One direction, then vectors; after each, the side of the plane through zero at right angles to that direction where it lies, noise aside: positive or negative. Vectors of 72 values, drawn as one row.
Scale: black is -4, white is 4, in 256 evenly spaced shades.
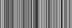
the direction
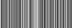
negative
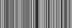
positive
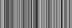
positive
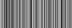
positive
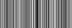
positive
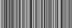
positive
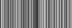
positive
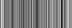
positive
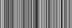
positive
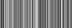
negative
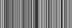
positive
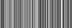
negative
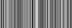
negative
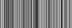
positive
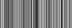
positive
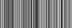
positive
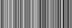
negative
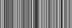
positive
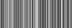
negative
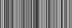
positive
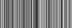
positive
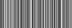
negative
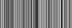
positive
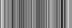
positive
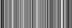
negative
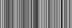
positive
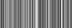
negative
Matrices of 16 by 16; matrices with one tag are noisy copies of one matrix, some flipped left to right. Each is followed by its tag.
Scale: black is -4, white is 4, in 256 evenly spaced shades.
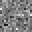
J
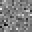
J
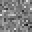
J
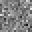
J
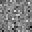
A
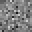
A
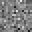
A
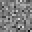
A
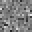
J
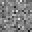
A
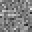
J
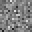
A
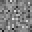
A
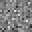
A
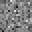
A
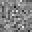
A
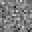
A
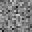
A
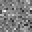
J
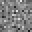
A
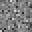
A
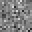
A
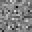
A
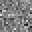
J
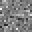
J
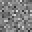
A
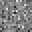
A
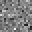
J
